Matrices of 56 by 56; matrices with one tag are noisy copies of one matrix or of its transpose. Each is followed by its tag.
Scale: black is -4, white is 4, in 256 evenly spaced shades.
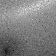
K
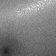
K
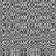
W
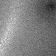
K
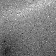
K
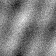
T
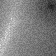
K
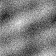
T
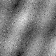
T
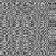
W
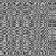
W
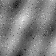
T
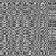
W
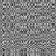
W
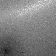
K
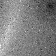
K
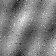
T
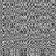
W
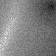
K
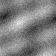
T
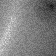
K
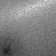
K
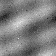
T
